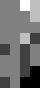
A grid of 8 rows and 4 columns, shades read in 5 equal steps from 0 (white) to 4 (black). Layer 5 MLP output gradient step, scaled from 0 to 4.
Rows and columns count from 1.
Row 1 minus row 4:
0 0 -1 -2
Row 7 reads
2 2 3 4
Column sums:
18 16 18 19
